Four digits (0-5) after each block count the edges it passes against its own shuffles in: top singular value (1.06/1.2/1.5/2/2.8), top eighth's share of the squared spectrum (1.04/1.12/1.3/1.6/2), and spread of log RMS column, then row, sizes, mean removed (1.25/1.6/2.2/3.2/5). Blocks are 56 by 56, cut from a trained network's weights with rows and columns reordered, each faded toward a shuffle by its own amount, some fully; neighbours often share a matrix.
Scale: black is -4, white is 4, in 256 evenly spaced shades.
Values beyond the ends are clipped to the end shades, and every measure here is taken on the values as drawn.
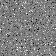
0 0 0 0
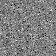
1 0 0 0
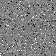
0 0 0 0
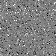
1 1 0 0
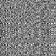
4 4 1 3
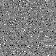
3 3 0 2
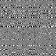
4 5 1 4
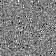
0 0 0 0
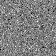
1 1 0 0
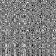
4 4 1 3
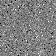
0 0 0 0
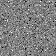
1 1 0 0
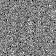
1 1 0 0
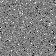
0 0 0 0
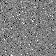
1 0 0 0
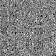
3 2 0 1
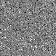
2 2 0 1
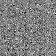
2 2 0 1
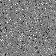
0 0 0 0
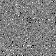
2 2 0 1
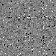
2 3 1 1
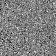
1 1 0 0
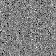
2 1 0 0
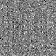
3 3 1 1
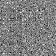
3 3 0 1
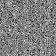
2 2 0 0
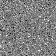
0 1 0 0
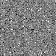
2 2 0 1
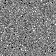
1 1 0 0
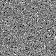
0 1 0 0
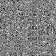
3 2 0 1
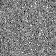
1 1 0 0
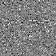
2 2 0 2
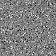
2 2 0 2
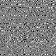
3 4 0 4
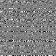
3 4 0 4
